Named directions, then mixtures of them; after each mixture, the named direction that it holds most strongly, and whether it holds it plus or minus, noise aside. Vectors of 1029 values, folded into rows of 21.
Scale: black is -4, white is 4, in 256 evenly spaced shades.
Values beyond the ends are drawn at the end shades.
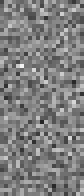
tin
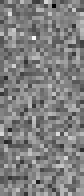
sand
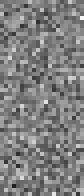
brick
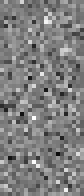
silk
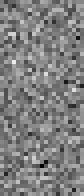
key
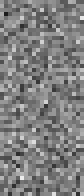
brick, plus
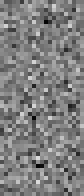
silk, minus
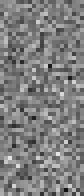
brick, minus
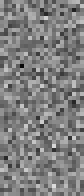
tin, minus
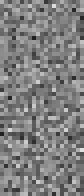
sand, minus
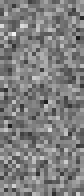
brick, minus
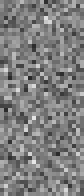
silk, plus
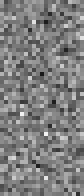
silk, minus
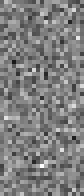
key, minus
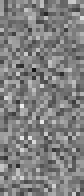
tin, minus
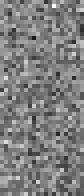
sand, minus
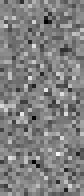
silk, minus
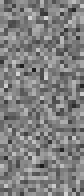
tin, minus
